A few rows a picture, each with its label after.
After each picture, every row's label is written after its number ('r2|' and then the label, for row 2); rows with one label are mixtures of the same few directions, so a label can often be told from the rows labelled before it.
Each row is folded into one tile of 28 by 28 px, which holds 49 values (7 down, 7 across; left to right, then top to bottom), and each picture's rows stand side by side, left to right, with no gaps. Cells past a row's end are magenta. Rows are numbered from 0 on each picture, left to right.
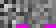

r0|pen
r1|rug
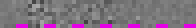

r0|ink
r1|pen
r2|rug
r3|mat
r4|mat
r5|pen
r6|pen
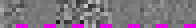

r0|rug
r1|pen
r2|mat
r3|pen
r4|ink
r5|rug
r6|mat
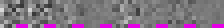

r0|rug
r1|rug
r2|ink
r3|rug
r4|ink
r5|rug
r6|mat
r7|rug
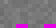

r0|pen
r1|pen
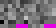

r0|mat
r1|ink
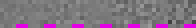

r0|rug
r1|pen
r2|mat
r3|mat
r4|pen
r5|pen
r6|mat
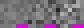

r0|mat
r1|mat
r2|rug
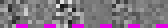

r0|ink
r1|mat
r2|pen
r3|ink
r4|pen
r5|rug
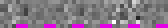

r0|ink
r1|mat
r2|ink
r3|mat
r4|mat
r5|pen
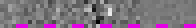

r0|ink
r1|mat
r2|rug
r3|ink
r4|mat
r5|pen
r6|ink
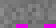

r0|rug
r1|mat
